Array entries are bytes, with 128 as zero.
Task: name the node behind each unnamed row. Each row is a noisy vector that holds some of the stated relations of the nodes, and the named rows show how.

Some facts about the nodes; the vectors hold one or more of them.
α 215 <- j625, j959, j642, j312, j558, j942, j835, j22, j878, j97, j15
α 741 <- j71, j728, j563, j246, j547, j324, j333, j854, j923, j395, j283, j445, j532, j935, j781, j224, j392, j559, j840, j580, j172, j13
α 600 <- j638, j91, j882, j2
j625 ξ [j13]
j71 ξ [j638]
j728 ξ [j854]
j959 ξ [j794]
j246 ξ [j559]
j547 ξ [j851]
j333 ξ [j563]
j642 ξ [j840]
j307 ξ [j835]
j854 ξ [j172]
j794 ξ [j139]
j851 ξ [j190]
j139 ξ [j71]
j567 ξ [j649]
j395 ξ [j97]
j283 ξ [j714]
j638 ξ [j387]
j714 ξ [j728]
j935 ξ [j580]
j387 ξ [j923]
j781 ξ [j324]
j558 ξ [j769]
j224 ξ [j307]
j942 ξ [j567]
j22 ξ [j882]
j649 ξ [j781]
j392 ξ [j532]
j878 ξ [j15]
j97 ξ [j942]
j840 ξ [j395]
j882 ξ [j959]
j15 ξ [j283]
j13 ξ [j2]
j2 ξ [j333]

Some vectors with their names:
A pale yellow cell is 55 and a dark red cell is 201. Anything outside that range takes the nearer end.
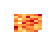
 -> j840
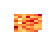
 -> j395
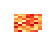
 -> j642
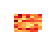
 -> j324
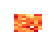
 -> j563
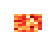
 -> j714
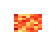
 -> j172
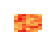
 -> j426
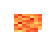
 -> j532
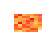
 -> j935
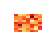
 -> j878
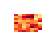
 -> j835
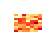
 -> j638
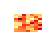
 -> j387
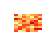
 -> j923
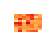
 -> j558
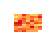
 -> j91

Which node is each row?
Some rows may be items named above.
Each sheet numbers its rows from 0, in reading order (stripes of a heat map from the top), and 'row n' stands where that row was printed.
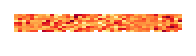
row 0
j558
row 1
j2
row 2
j567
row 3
j923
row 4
j445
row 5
j224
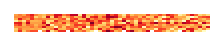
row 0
j558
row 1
j942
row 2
j547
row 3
j307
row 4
j625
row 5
j22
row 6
j882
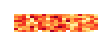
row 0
j714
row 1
j224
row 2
j139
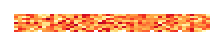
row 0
j959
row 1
j387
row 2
j942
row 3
j882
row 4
j312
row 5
j97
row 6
j794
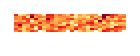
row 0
j15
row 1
j769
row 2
j71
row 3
j649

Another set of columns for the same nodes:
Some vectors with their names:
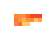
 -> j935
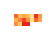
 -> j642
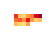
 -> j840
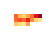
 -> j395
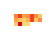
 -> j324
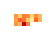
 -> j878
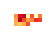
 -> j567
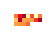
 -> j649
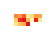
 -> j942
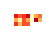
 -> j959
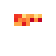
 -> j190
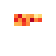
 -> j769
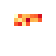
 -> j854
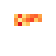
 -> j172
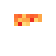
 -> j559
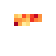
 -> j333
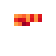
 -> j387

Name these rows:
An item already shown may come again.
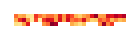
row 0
j97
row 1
j387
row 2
j840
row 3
j71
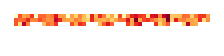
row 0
j714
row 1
j91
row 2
j625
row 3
j835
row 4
j139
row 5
j882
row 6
j923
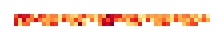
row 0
j794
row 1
j22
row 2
j15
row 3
j638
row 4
j942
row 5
j558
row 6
j312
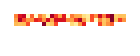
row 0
j567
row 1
j2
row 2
j97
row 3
j882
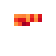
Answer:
j387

